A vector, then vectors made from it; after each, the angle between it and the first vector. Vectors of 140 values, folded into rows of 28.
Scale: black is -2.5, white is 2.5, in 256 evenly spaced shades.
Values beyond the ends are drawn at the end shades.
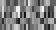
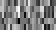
nearly parallel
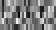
nearly opposite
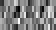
nearly opposite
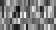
nearly opposite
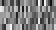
orthogonal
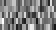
partly opposed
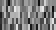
partly aligned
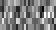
nearly opposite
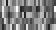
partly aligned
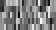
partly opposed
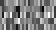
nearly opposite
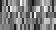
orthogonal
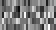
nearly opposite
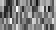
partly aligned
